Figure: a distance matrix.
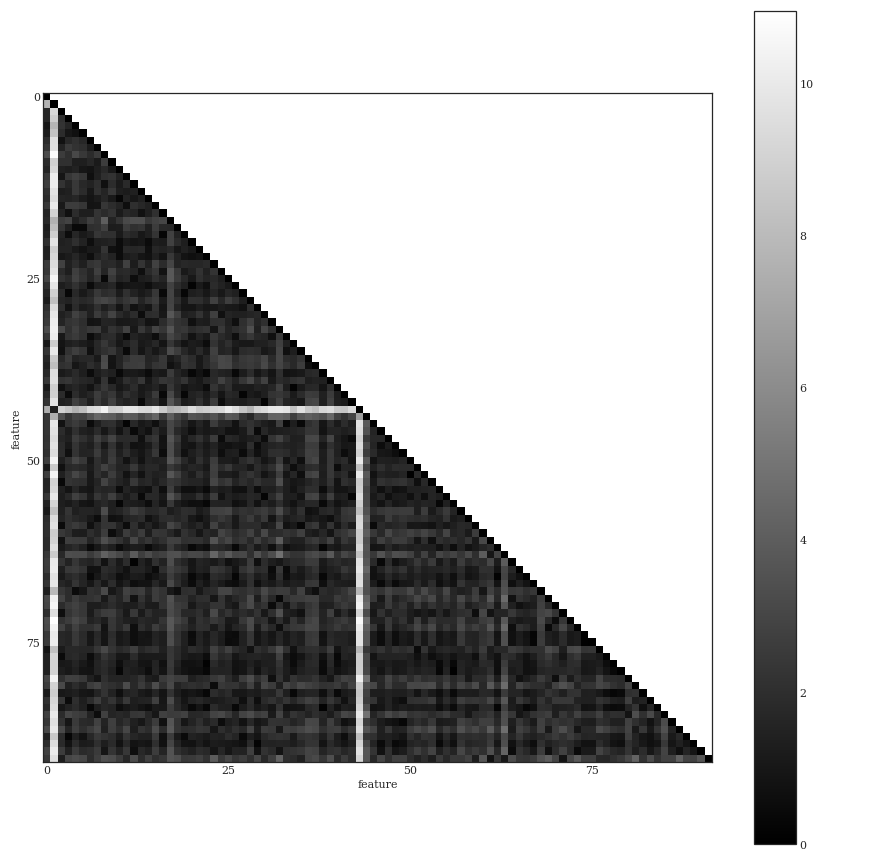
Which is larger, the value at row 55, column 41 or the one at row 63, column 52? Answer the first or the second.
the second
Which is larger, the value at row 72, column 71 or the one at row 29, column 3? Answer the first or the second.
the first
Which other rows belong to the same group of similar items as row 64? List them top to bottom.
0, 2, 3, 4, 5, 6, 7, 8, 9, 10, 11, 12, 13, 14, 15, 16, 17, 18, 19, 20, 21, 22, 23, 24, 25, 26, 27, 28, 29, 30, 31, 32, 33, 34, 35, 36, 37, 38, 39, 40, 41, 42, 44, 45, 46, 47, 48, 49, 50, 51, 52, 53, 54, 55, 56, 57, 58, 59, 60, 61, 62, 63, 65, 66, 67, 68, 69, 70, 71, 72, 73, 74, 75, 76, 77, 78, 79, 80, 81, 82, 83, 84, 85, 86, 87, 88, 89, 90, 91
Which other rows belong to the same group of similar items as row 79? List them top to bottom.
0, 2, 3, 4, 5, 6, 7, 8, 9, 10, 11, 12, 13, 14, 15, 16, 17, 18, 19, 20, 21, 22, 23, 24, 25, 26, 27, 28, 29, 30, 31, 32, 33, 34, 35, 36, 37, 38, 39, 40, 41, 42, 44, 45, 46, 47, 48, 49, 50, 51, 52, 53, 54, 55, 56, 57, 58, 59, 60, 61, 62, 63, 64, 65, 66, 67, 68, 69, 70, 71, 72, 73, 74, 75, 76, 77, 78, 80, 81, 82, 83, 84, 85, 86, 87, 88, 89, 90, 91
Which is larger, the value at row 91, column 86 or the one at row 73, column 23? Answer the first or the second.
the first
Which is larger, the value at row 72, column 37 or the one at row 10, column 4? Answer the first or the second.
the first
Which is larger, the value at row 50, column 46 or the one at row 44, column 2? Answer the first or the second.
the second
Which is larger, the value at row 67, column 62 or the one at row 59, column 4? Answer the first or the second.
the second
